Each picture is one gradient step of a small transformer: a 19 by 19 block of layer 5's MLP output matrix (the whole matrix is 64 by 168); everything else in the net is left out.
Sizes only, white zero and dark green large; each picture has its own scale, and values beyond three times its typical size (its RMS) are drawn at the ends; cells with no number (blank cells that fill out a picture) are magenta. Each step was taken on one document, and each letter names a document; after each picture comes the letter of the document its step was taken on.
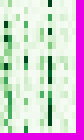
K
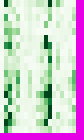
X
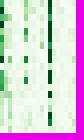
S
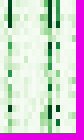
X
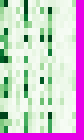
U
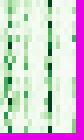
X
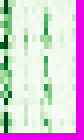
U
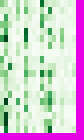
U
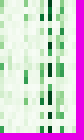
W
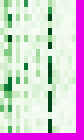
K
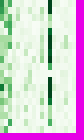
S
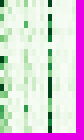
S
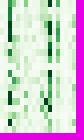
X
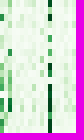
S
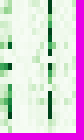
K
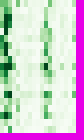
U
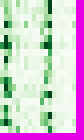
U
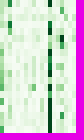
W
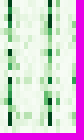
X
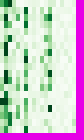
U
